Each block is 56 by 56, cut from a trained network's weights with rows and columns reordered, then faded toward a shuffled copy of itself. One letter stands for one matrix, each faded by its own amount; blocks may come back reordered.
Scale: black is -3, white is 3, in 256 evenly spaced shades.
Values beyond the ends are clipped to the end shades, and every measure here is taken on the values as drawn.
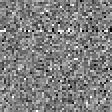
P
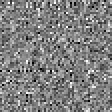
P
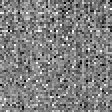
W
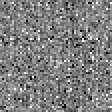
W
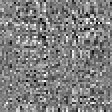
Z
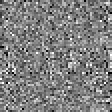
P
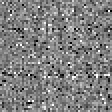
W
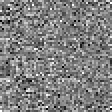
P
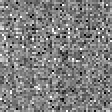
W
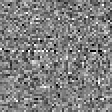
P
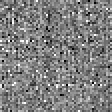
W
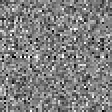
P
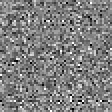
P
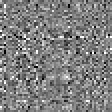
Z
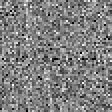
P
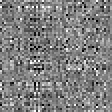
Z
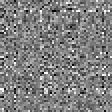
Z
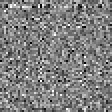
P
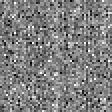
W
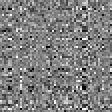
Z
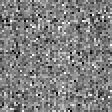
W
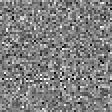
P
